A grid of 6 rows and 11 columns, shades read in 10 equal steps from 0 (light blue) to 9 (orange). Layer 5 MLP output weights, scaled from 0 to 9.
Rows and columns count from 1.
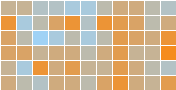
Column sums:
33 18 19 24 29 14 29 41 31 22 33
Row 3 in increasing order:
0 1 1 3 3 3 5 6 6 7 8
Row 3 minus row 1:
2 -1 -2 -1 2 0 0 2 1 2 6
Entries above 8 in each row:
0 0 0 1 0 0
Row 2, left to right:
8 1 3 6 8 2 8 7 6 3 5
